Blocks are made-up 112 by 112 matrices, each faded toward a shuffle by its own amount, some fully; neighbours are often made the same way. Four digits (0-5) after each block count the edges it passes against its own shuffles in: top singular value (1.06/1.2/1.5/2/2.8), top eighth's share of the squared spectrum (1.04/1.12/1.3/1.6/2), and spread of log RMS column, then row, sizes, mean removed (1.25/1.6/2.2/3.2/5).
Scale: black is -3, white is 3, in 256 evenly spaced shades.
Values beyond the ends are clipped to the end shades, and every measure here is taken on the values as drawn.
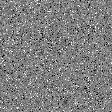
3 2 1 0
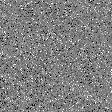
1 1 0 0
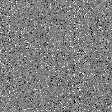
3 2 1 0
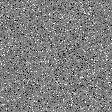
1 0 0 0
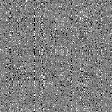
4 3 3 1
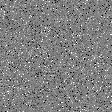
0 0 0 0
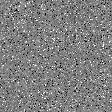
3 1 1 0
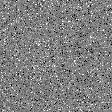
2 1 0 0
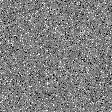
1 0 0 0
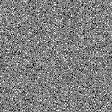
4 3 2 1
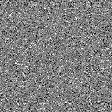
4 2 1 1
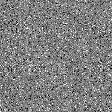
3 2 1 0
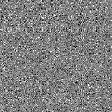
4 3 2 2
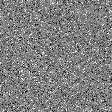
3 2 0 0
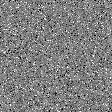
0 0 0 0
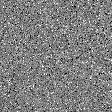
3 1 0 0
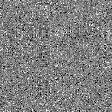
4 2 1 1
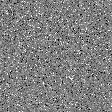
0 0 0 0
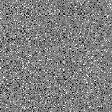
4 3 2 2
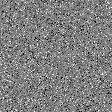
2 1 0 0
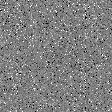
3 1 1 0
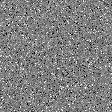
1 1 0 0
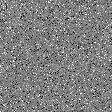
0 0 0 0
